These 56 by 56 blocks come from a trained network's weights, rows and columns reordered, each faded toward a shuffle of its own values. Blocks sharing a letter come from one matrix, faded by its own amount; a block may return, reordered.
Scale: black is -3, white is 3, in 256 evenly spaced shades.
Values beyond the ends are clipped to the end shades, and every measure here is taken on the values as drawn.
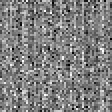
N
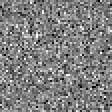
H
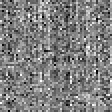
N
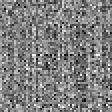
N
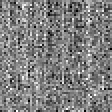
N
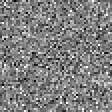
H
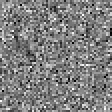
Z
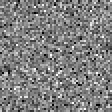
H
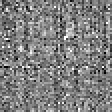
N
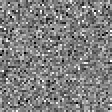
H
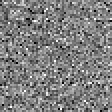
H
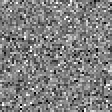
H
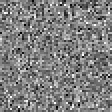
Z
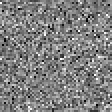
H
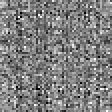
N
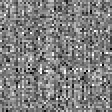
N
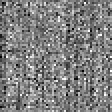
N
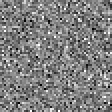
Z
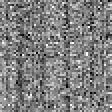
N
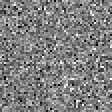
H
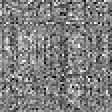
N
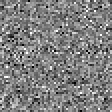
Z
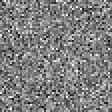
Z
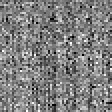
N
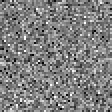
H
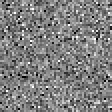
H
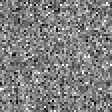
H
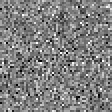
Z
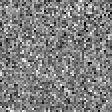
Z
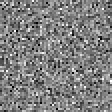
Z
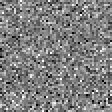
H
